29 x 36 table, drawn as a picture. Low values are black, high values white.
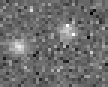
On average the colour sits 40% of the way up the scale. Two bumps rise from the field. No overall slope runs across the table. The middle left is the ninth with the highest average. Neither half mirrors the other.
